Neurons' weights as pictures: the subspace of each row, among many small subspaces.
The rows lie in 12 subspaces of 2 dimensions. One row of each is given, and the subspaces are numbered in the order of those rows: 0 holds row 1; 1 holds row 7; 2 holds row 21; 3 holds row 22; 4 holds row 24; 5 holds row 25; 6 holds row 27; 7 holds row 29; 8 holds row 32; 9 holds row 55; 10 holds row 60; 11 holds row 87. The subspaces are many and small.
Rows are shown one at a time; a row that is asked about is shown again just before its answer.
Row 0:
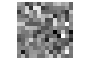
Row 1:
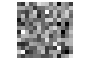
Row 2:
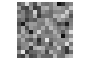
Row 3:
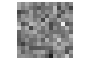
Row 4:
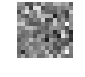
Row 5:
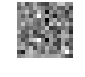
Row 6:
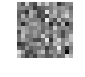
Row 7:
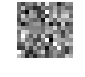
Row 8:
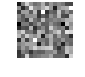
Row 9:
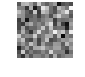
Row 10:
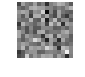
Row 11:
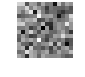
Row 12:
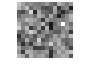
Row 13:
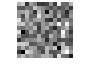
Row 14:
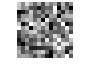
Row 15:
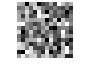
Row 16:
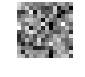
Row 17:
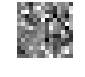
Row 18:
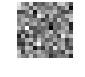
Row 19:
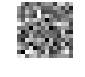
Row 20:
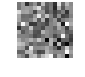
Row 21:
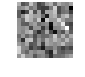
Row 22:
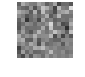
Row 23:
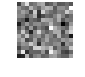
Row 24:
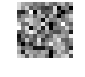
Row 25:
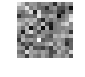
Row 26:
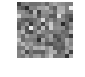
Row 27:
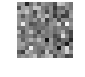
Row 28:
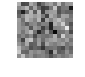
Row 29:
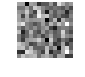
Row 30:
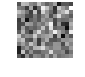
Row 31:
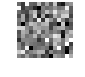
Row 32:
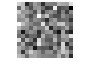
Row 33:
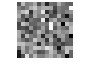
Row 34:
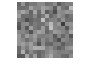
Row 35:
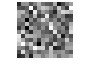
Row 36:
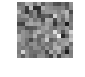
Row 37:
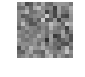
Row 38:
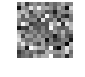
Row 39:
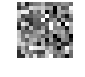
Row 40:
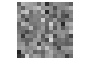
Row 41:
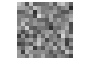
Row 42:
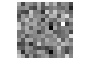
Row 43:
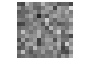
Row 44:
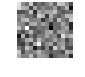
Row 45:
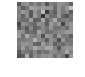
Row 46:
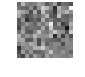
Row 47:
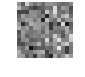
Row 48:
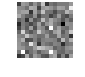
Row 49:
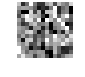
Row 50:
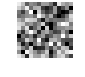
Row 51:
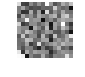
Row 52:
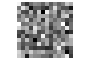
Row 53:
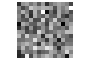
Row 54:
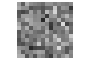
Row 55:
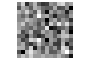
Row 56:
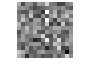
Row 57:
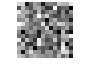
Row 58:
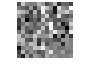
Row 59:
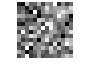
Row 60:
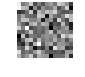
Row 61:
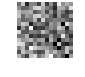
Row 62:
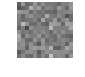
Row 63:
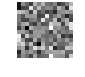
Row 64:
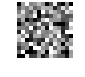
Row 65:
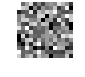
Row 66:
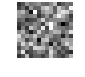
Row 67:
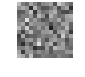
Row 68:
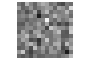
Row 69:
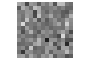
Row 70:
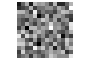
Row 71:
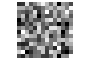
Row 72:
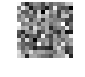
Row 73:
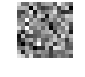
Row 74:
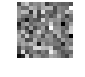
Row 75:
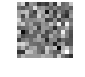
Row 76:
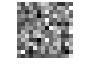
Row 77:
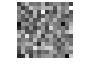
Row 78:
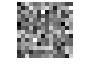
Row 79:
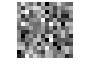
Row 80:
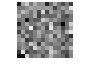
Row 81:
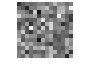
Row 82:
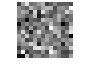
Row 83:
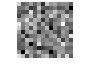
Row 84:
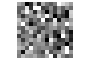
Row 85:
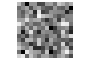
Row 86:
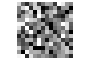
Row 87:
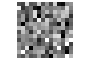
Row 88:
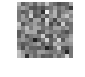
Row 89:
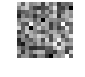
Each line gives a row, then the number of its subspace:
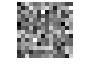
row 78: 8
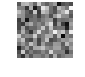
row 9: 3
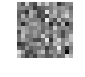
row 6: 7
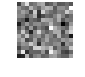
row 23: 7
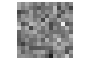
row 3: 4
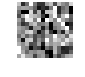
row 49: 2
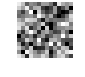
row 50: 4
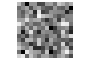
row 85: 7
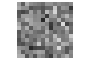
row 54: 6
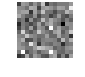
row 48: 0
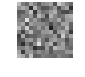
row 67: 11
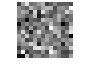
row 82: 7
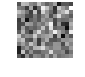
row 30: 3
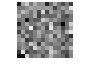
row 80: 1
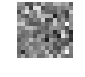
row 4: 2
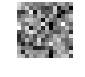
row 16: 4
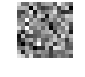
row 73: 11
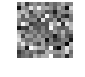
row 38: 11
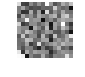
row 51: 1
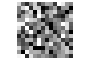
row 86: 6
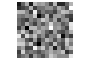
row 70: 10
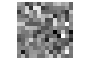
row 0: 2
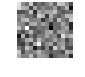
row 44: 10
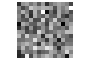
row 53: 9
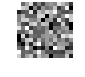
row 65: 10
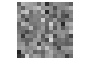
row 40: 1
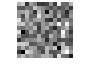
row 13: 0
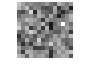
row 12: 4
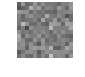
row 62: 10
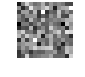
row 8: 8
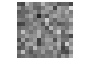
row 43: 8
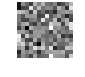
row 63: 10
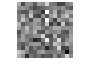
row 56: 9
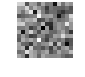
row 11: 5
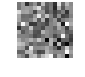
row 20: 4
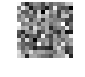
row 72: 8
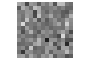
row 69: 11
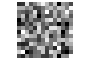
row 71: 0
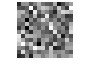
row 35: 11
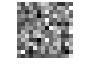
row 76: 9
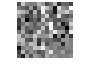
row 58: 3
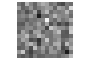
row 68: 9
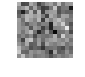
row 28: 2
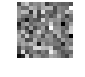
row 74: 7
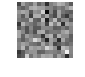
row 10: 9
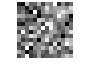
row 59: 5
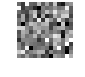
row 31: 11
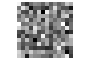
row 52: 8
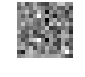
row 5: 9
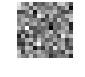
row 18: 10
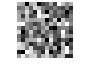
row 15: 7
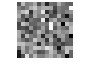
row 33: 7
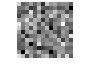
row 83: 0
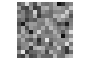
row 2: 6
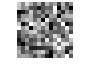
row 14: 4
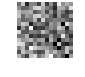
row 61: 5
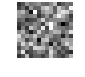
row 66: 4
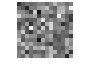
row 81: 5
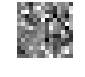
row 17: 2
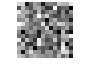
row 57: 8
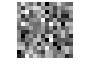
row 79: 1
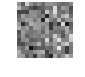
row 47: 6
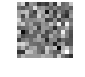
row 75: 0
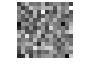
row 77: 9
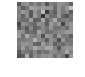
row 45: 9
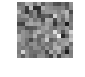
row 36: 2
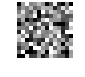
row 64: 1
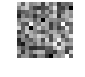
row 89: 5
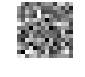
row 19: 1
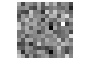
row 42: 0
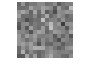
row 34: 6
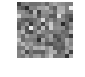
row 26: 5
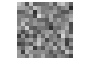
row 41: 10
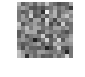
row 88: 9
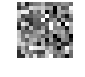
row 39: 6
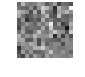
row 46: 3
